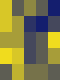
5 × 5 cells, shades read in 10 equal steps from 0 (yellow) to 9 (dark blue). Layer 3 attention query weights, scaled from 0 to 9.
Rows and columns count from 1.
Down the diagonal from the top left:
1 3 7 6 6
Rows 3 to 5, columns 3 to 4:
7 6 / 7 6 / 5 5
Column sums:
11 15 31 32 25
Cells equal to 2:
1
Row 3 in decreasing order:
7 6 3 3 0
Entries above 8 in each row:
1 1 0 0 0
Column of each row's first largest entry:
5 4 3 3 1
